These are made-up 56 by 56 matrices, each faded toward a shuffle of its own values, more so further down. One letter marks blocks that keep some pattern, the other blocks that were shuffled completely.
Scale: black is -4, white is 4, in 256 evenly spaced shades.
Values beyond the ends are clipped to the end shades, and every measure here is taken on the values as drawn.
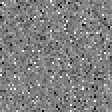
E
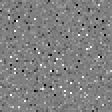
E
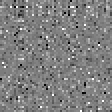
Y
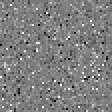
E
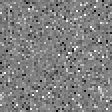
E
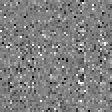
Y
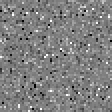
E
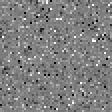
E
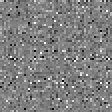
Y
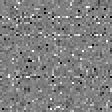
Y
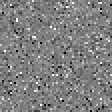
E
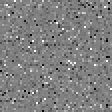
E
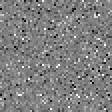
E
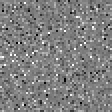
E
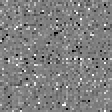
Y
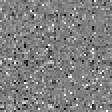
Y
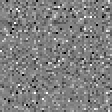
Y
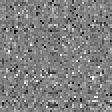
Y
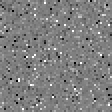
E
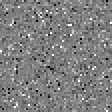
E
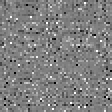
Y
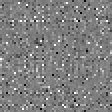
Y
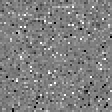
E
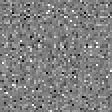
Y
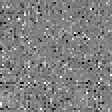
Y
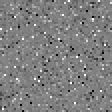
E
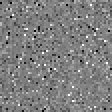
E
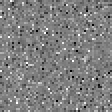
E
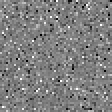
E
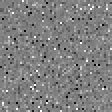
E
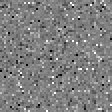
E
